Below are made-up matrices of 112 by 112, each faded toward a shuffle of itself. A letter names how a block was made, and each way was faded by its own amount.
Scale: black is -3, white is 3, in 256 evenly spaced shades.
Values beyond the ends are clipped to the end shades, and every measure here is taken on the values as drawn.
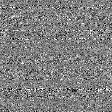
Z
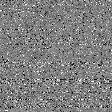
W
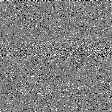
W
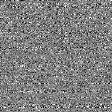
Z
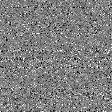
W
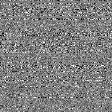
Z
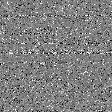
W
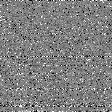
W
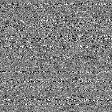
Z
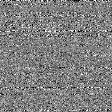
Z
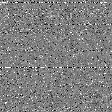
W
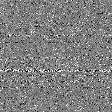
W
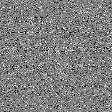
W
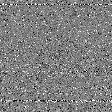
W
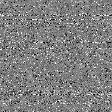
W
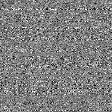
Z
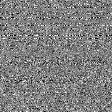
Z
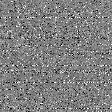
W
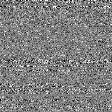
Z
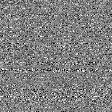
Z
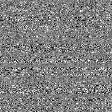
Z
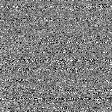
Z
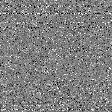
W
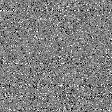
W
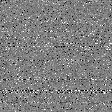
W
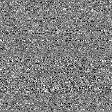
Z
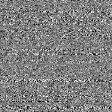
Z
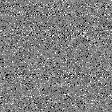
W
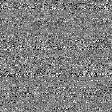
Z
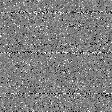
W
